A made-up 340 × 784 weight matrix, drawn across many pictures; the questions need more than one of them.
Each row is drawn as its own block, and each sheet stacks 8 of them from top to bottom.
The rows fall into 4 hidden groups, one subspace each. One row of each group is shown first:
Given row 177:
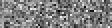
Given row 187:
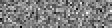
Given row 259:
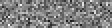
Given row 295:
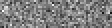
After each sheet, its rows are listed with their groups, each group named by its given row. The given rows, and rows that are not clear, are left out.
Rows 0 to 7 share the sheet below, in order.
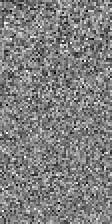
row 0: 177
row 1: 177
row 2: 259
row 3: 187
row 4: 187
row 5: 295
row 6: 187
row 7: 259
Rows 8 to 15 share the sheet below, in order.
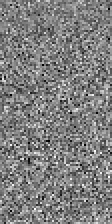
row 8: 259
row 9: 295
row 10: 295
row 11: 177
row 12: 259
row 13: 259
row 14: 259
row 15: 259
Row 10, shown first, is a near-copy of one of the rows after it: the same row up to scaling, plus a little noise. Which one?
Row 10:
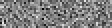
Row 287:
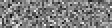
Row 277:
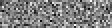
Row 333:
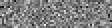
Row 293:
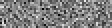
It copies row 293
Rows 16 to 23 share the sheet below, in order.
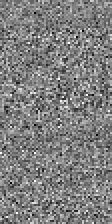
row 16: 259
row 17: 187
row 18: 295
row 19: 177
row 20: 259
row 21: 259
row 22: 259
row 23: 187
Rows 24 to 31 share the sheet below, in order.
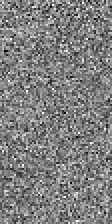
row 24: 187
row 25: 177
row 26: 259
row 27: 295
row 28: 177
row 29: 295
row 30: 177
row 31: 177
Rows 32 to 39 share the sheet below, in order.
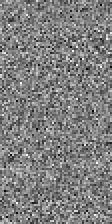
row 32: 259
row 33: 295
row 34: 187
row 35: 187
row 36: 295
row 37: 259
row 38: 177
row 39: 187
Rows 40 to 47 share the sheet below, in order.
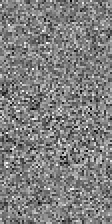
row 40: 259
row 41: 259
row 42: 187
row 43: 295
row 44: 187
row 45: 177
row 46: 259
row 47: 295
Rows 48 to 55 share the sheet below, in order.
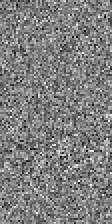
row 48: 177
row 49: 177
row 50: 295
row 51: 187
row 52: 259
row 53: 177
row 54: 295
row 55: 295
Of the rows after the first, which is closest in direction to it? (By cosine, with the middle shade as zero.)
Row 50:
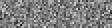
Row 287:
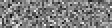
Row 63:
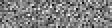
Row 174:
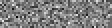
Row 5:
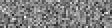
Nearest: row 5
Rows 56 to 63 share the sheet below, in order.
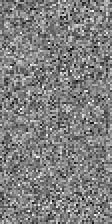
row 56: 177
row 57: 259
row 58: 177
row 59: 295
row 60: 177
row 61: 295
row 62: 295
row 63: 187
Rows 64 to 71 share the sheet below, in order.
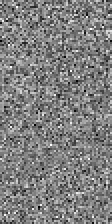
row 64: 187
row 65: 259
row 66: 177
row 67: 177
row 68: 259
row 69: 295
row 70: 177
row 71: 187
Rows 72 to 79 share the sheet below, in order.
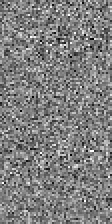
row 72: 187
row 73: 177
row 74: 259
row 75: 187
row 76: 187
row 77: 177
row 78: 259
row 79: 259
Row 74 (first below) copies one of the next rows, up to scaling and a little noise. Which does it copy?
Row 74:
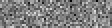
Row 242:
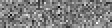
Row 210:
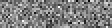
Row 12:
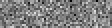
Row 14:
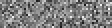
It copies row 12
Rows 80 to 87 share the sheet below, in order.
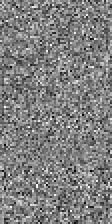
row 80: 187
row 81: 177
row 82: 177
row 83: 177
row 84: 187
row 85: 295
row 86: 295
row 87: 177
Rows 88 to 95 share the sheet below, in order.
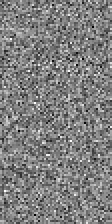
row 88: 187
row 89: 177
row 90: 187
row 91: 295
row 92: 295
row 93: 259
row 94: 177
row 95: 295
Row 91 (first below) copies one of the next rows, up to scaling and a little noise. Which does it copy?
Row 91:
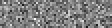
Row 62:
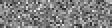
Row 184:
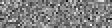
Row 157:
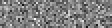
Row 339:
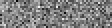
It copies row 157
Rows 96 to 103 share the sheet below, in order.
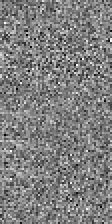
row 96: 177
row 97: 295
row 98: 187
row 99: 177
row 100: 177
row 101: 177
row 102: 177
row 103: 187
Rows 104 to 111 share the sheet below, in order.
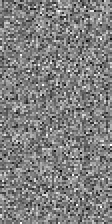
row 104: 177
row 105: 187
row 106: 187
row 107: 177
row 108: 177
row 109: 295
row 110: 295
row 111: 187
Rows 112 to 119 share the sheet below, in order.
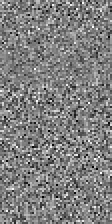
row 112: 187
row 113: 259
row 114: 259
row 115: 295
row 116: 295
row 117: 187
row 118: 259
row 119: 177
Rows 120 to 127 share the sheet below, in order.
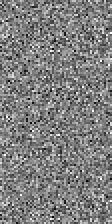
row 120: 187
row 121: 295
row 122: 259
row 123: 187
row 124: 295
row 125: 295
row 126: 187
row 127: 295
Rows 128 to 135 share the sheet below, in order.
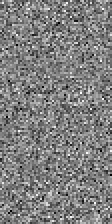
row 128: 295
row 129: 187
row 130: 259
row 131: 295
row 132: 295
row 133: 187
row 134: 259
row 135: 259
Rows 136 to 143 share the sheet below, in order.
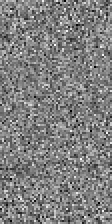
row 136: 177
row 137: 295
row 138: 177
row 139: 259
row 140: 295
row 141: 295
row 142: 177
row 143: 295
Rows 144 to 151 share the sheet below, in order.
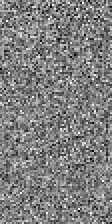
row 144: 187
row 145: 177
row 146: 259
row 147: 187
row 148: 177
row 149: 177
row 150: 295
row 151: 295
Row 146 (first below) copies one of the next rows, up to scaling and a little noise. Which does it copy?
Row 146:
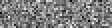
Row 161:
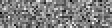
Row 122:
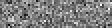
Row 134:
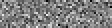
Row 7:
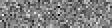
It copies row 161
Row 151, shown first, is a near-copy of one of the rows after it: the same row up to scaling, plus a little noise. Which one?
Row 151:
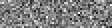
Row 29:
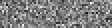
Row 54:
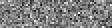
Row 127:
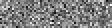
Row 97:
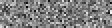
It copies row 54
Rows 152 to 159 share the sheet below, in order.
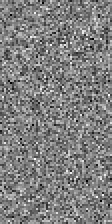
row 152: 259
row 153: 177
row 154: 259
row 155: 295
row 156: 187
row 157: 295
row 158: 187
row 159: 259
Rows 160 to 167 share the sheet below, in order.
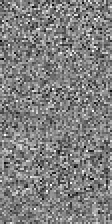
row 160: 187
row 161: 259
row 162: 295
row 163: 187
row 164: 177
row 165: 177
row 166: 177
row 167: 259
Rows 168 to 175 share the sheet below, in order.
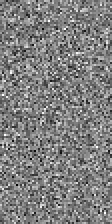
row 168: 259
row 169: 177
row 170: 295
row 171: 295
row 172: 177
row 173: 295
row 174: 187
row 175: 177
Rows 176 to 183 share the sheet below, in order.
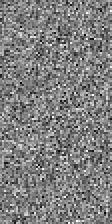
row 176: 187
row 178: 187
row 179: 177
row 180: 187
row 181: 177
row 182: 177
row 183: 177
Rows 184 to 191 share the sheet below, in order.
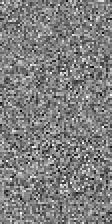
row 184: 295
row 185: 295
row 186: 177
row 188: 295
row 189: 187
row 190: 177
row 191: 295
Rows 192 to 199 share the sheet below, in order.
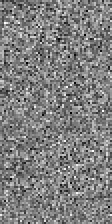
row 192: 177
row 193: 177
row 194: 295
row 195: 295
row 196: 259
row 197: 177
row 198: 177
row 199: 295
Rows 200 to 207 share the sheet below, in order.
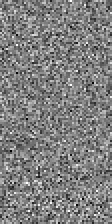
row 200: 259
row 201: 187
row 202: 187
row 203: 259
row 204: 295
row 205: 177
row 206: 259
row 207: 187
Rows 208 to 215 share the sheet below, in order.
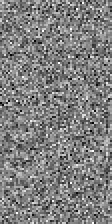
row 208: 187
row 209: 259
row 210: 259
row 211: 187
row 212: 177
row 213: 177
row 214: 177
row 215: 187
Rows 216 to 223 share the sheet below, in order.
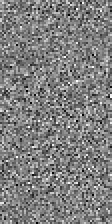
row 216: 187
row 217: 187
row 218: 177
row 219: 295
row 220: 187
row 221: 187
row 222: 187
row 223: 295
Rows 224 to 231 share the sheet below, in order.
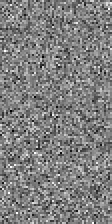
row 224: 259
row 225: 177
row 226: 177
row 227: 259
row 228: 295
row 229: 259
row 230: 259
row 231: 187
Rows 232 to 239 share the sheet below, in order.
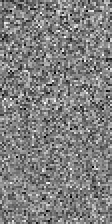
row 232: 177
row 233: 295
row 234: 259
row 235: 259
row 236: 295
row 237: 187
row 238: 259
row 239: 259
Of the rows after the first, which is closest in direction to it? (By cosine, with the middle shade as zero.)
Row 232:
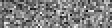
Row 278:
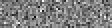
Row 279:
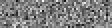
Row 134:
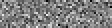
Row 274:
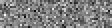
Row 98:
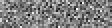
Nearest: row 278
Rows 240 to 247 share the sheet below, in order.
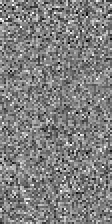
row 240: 187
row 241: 187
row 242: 259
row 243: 295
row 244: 259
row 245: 187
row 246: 177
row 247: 295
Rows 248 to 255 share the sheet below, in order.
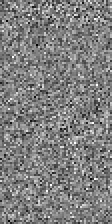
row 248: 187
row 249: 295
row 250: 295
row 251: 259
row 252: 177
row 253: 295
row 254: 177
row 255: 259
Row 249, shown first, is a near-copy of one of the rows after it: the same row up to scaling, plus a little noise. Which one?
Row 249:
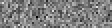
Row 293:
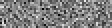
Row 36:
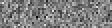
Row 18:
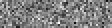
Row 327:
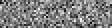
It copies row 36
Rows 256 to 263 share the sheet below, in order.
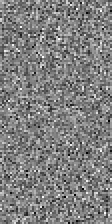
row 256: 187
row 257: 177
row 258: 177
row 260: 259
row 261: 187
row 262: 295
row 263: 177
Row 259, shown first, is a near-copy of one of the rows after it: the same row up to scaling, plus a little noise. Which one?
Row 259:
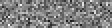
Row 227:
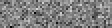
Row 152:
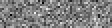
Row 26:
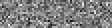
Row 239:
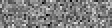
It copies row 26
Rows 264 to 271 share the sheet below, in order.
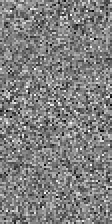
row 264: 177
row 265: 177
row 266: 259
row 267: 295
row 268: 295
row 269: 295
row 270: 295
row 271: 177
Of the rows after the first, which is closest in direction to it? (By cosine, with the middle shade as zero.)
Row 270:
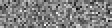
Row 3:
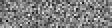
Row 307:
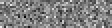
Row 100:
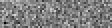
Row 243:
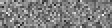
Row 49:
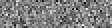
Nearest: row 307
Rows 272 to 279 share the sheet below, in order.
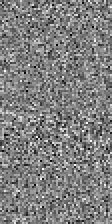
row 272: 187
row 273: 259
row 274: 295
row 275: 295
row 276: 177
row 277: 295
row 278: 177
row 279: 177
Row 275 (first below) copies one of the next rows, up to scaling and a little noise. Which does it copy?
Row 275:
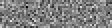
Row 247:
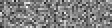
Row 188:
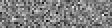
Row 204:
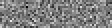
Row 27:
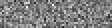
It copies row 204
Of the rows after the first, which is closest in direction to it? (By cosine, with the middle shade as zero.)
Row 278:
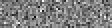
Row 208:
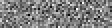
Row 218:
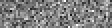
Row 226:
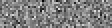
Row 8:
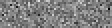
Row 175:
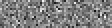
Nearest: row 175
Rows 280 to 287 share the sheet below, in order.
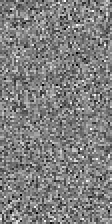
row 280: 177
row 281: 177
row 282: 177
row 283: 177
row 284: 295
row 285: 295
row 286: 187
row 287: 295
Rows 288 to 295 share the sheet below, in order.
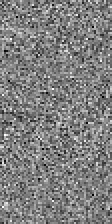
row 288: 187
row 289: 177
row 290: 259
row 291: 295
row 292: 177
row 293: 295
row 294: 187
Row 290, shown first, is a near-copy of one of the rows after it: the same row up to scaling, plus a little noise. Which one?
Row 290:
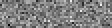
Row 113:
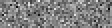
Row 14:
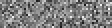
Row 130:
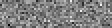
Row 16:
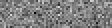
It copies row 130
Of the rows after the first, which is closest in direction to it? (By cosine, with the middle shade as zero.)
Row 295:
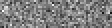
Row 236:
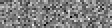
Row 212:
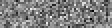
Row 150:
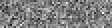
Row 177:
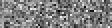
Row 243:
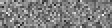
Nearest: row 243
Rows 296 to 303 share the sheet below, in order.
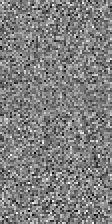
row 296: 187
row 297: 187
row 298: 295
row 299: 295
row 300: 295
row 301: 259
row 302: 187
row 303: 187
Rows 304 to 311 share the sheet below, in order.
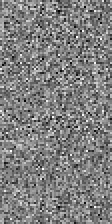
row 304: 177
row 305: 187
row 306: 259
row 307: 295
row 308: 187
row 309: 177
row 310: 177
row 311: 177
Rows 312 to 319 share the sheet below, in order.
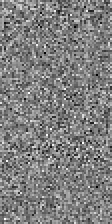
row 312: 177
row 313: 295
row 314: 295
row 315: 295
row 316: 177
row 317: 187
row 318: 295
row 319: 177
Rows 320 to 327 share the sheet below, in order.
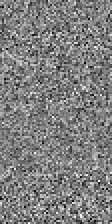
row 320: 295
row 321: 187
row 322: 177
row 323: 177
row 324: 295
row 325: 259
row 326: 295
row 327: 295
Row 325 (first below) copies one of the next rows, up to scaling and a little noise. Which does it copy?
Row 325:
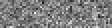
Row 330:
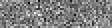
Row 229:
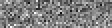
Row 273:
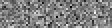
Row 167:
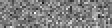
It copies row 167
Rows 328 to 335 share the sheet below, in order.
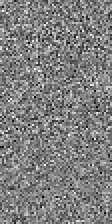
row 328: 295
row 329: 187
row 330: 259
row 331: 259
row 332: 187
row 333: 295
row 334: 259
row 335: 177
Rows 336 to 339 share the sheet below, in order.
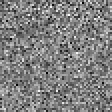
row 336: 187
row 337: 177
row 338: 295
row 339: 295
